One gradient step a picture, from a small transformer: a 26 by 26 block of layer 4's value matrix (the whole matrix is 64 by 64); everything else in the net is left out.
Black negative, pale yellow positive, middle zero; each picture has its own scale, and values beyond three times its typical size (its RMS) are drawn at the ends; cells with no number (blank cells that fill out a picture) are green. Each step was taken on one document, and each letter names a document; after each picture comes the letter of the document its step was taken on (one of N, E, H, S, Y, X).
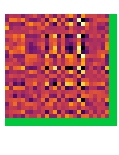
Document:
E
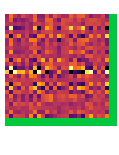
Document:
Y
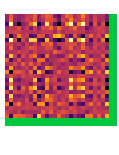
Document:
Y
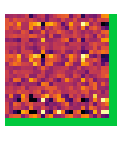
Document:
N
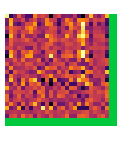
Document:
Y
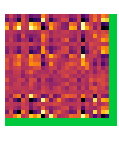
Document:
N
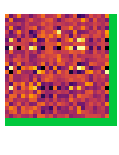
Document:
Y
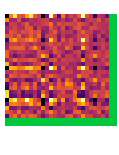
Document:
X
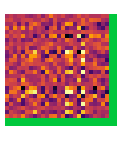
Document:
E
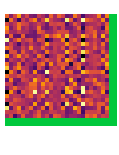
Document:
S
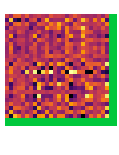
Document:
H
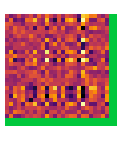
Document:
E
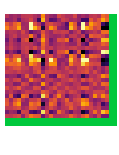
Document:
N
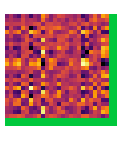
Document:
N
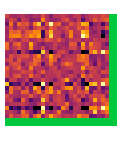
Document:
N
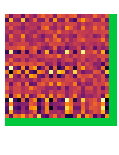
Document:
H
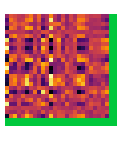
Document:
X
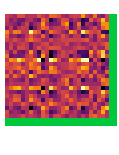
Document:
N
